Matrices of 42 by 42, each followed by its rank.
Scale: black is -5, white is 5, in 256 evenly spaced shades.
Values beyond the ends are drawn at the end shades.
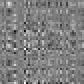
three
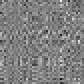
five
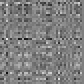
three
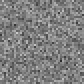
full rank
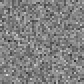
full rank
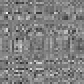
five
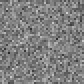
full rank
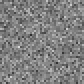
full rank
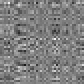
three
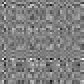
three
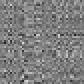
five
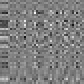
three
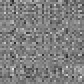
five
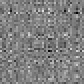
five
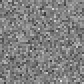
full rank
